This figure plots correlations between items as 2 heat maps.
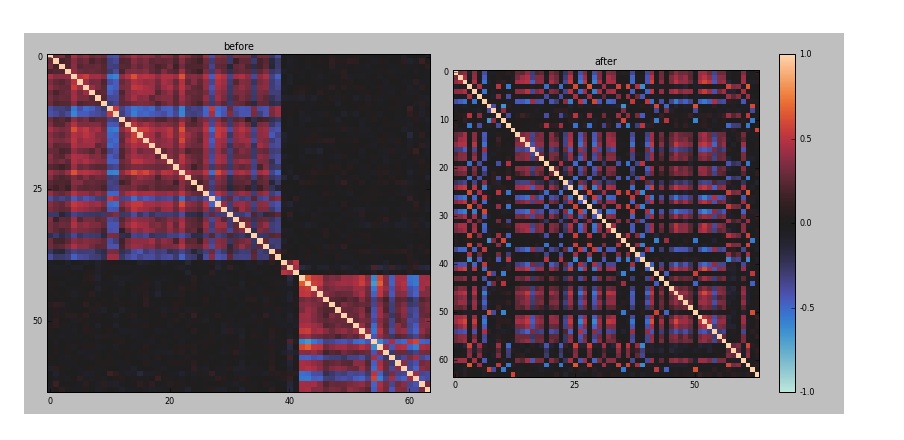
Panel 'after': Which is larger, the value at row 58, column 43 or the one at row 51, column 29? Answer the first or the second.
the first
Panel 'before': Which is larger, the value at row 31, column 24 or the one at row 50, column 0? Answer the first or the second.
the first
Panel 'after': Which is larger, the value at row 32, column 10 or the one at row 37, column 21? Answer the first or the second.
the first
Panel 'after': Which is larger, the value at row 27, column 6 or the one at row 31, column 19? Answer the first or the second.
the second
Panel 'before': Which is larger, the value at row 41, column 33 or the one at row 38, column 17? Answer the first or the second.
the first
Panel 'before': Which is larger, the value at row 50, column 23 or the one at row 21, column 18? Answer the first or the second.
the second
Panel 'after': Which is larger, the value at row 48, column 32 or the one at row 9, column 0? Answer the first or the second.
the first
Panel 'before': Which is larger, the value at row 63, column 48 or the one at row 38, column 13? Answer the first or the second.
the first
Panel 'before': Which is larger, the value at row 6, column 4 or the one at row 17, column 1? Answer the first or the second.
the first
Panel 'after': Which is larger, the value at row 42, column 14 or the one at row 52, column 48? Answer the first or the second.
the second
